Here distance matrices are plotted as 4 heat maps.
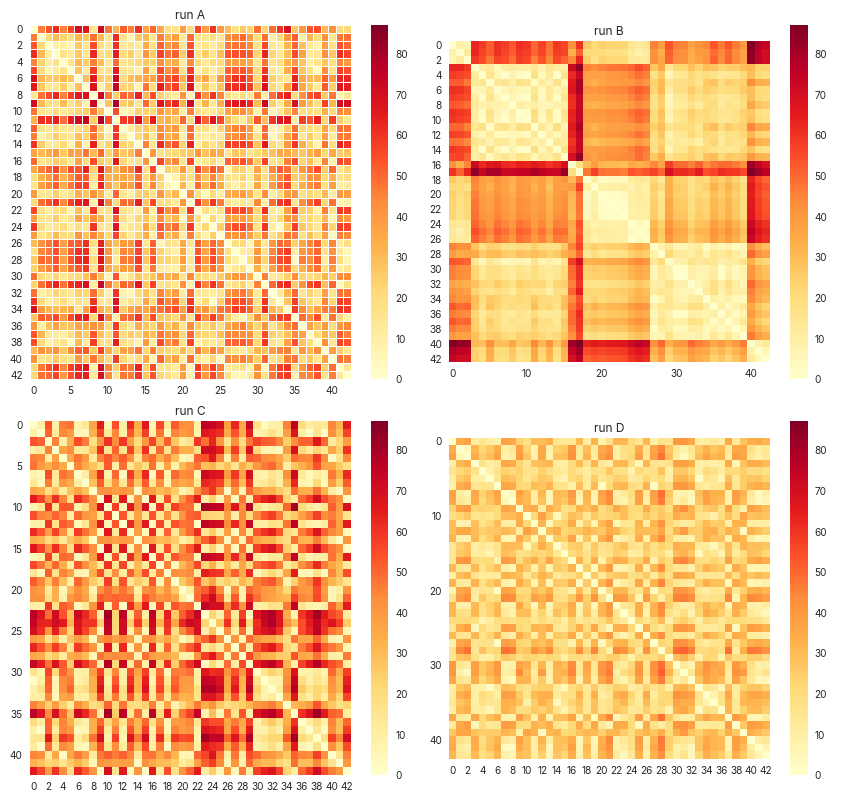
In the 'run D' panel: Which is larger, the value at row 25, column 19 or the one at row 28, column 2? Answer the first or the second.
the second
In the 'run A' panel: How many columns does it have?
43
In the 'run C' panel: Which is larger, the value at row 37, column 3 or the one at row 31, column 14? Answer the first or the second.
the second
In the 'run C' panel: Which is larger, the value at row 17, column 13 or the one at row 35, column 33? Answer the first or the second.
the second
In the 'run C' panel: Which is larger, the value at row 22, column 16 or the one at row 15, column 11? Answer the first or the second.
the second
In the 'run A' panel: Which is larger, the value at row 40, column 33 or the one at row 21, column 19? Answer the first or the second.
the first
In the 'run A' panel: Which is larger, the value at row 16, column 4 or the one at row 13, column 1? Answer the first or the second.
the first
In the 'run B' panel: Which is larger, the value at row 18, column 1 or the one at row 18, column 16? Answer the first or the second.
the second
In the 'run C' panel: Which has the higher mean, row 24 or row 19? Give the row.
24
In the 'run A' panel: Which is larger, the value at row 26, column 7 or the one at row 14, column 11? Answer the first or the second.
the second
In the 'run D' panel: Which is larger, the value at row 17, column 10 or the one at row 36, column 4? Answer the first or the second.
the first
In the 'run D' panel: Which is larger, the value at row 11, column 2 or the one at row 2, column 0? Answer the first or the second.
the second
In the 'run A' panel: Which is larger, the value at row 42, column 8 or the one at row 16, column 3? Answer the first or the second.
the second
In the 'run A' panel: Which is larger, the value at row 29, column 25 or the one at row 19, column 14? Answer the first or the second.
the second
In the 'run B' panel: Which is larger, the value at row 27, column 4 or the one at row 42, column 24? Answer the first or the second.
the second
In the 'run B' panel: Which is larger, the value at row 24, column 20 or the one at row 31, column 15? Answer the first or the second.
the second
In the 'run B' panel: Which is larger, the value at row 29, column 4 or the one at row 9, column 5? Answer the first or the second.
the second
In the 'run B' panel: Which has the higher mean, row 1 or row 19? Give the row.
1
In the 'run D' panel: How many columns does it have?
43
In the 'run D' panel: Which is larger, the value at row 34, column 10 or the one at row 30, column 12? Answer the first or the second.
the second
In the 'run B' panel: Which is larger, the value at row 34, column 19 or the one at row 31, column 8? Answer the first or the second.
the first
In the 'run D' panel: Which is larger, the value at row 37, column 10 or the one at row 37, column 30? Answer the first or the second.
the first
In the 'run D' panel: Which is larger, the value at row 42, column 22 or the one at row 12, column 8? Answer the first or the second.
the second
